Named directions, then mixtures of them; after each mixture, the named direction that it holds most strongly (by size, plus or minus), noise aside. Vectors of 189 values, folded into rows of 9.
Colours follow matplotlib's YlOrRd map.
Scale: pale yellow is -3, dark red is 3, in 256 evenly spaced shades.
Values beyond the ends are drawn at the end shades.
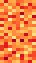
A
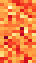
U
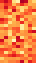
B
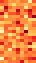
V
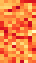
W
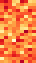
B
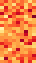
V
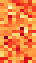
U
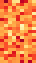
B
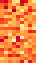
B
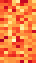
B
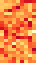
W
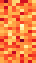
B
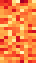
B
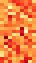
U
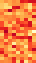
W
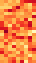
W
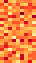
A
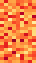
A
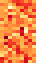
U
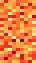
A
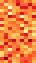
A
